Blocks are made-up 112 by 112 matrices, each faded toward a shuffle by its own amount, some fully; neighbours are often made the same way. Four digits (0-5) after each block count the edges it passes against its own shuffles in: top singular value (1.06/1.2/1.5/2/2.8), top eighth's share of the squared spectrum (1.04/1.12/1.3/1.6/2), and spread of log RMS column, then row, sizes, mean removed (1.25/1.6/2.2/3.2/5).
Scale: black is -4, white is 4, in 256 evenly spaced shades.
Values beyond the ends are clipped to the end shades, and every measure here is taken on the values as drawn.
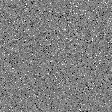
2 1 0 0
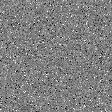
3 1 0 0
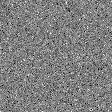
0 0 0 0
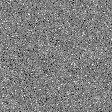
0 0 0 0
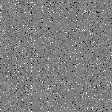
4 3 1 1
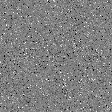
1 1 0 0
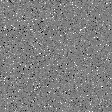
2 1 0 0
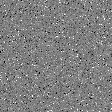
0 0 0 0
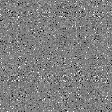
4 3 2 2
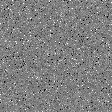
1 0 0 0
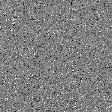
3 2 1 1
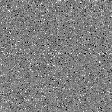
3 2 0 1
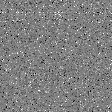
3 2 0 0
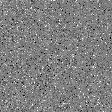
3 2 0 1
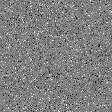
2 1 0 0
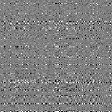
5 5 3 4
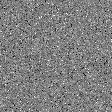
0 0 0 0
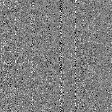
2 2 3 0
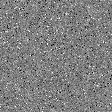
0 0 0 0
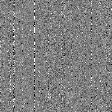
3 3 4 0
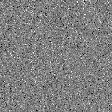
3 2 1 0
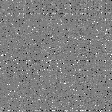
4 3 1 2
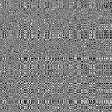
5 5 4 4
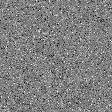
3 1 0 0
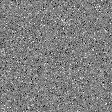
2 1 0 0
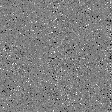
2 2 1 1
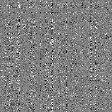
2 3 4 3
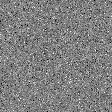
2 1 0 0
